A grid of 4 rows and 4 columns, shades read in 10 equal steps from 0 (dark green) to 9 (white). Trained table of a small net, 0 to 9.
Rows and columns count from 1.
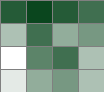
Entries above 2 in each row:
0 3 3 4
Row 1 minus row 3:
-8 -3 -1 -4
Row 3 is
9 3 2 6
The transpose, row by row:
1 6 9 8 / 0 2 3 5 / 1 5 2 4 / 2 4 6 6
